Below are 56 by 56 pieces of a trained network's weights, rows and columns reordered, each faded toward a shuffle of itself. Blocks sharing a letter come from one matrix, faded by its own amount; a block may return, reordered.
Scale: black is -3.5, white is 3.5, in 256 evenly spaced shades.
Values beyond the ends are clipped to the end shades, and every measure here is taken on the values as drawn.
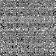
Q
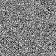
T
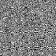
T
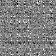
Q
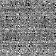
Q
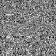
T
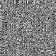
T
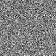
T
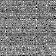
Q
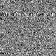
T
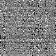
Q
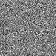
T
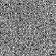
T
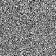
T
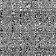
Q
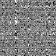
Q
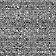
Q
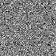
T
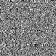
T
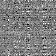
Q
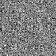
T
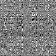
Q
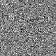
T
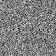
T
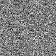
T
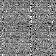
Q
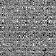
Q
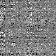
Q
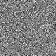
T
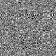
T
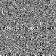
T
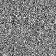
T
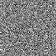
T
